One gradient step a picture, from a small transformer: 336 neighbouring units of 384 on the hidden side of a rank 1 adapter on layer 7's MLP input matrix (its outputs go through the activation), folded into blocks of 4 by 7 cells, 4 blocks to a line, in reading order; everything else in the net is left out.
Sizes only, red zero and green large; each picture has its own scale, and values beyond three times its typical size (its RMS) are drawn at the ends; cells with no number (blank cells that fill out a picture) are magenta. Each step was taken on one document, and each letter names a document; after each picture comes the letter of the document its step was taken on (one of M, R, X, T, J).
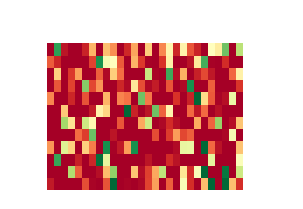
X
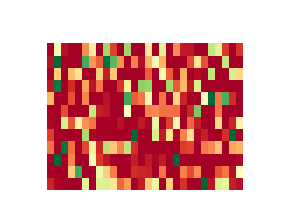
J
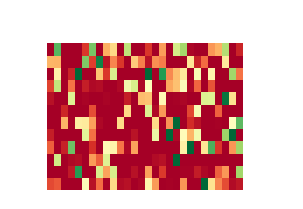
J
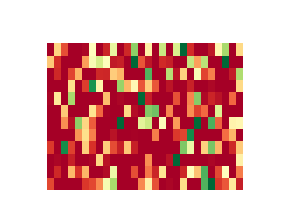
X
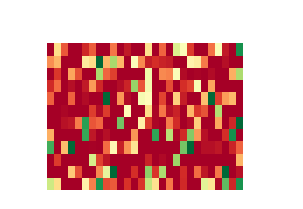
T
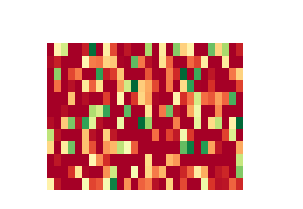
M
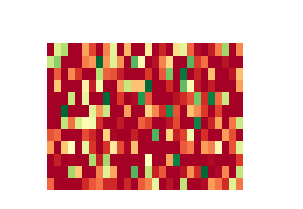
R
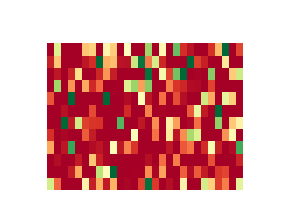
J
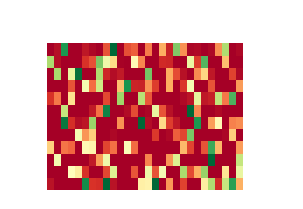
X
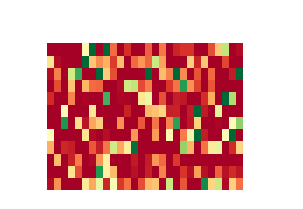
J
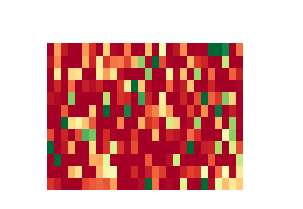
T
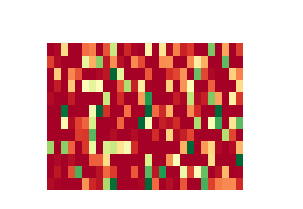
R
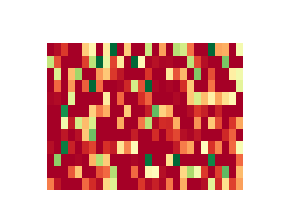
X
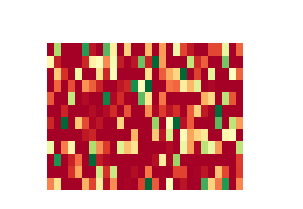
J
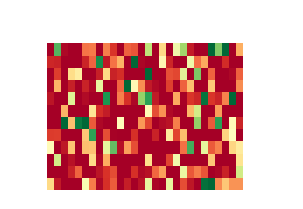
M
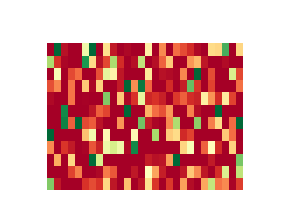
M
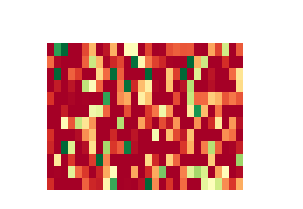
R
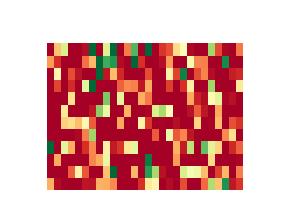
X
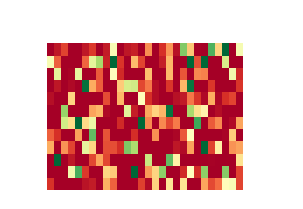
X
